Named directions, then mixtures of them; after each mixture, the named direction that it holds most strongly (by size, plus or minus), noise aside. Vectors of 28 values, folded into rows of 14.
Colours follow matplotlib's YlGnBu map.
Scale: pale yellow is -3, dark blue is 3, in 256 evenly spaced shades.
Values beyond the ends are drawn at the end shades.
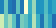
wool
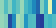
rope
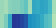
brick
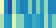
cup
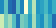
wool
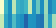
cup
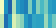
cup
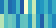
wool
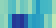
brick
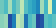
rope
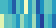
wool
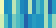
cup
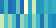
wool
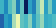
wool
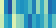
cup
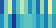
cup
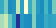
wool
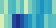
brick
